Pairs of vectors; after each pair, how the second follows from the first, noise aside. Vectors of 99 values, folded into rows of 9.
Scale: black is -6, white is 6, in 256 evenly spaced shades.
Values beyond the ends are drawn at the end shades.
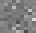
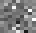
scaled up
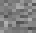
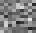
scaled up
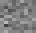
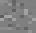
partly zeroed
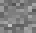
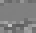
partly zeroed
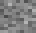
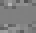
partly zeroed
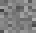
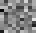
scaled up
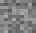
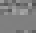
partly zeroed
